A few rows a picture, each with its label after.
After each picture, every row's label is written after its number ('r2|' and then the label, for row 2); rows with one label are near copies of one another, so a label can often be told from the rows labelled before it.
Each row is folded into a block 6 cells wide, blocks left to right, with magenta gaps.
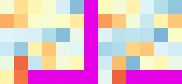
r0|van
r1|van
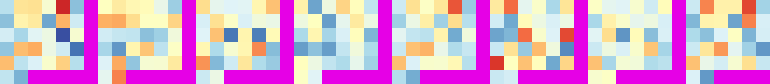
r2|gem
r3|van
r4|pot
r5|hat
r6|gem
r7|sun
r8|pot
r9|gem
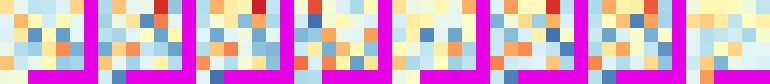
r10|pot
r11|gem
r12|gem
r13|sun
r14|pot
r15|gem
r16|gem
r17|van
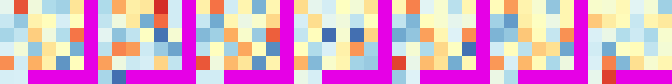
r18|sun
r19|gem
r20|sun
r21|pot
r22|sun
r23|sun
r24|van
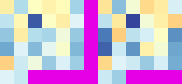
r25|hat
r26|hat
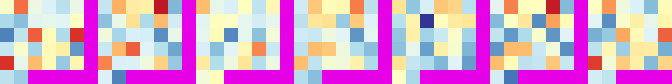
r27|sun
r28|gem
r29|pot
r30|gem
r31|hat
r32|gem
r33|sun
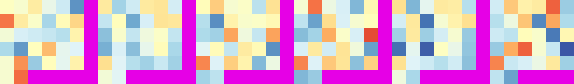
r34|van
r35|hat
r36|sun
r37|sun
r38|hat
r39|gem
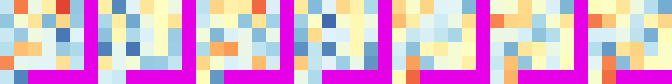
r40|gem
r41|hat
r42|gem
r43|hat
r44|van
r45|van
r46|van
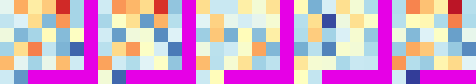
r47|gem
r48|gem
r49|pot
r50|hat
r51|gem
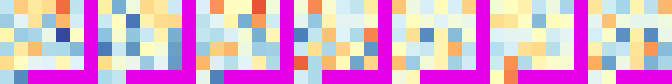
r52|gem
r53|hat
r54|gem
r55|sun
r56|pot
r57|van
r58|pot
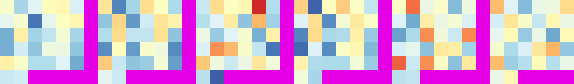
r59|hat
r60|hat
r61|gem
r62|hat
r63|sun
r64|pot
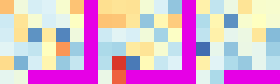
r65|pot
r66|van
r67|hat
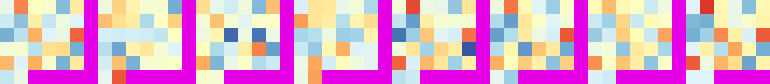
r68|sun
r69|van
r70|pot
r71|van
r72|sun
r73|sun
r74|sun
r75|sun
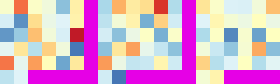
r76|sun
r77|gem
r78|pot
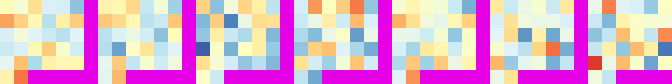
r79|van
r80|van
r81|hat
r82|gem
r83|van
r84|pot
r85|sun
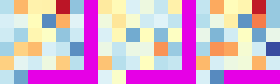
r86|gem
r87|pot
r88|gem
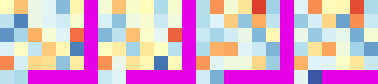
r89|sun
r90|sun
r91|gem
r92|gem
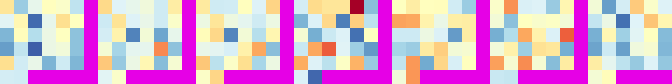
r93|hat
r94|pot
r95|pot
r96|gem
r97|van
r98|sun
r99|hat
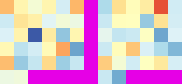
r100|pot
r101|gem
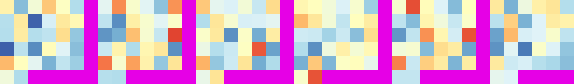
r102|hat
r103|sun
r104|pot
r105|van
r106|sun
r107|hat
